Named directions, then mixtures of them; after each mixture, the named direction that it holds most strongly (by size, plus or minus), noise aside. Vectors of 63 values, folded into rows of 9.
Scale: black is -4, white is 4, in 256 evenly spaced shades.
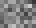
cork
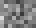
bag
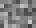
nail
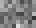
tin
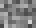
nail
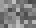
cork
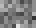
tin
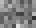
tin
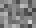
nail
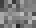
tin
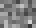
nail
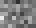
bag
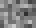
nail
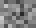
bag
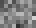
tin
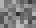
tin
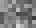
tin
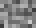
nail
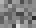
tin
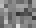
tin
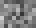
bag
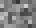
nail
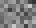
cork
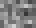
nail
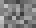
bag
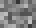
nail
